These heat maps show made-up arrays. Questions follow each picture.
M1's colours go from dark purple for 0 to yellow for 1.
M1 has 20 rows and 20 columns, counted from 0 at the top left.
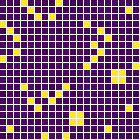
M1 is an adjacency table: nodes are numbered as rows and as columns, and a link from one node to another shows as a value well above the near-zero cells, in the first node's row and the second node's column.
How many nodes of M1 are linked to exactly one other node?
0
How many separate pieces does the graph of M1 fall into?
3
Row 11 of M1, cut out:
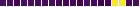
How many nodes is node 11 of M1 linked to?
2
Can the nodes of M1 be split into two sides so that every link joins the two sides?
yes
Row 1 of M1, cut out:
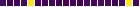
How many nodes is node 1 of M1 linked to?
2
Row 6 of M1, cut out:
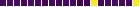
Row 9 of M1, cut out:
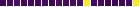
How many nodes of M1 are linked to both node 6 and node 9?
1
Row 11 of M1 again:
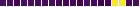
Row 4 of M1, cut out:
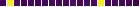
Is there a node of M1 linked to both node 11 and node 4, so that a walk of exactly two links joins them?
no
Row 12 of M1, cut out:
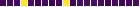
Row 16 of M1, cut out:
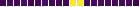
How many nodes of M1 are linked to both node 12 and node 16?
0
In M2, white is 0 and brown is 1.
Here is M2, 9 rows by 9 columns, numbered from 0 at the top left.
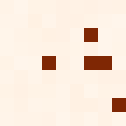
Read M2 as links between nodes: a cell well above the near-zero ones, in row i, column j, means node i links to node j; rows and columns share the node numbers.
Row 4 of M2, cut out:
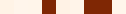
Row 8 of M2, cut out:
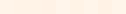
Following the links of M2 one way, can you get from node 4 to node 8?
yes
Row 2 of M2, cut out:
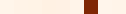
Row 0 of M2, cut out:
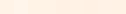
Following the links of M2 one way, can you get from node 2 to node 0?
no
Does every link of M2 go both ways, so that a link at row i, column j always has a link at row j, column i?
no
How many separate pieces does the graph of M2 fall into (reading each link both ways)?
4
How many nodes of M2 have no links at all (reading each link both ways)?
3
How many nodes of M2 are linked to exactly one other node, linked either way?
3
